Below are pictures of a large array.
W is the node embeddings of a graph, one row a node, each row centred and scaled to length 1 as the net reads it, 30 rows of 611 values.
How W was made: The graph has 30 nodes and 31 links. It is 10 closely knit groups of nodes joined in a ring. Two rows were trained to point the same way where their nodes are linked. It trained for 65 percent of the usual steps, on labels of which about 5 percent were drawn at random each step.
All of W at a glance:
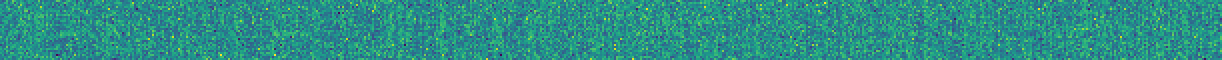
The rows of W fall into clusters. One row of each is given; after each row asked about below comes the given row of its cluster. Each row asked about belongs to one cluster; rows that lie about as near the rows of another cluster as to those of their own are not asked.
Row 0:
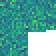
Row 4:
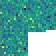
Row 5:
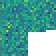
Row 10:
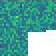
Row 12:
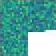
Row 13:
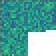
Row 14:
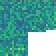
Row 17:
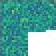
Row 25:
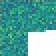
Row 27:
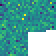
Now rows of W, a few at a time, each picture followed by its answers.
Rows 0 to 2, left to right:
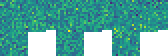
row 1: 10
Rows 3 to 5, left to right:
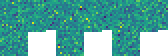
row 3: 25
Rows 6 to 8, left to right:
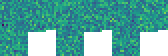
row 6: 14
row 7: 17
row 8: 4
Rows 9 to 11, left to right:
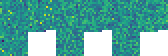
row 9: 5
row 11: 10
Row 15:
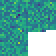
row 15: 13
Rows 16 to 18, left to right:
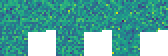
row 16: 17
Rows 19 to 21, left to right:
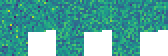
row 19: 4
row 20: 14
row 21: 13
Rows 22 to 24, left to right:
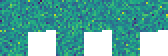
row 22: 0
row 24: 12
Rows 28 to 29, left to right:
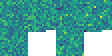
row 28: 5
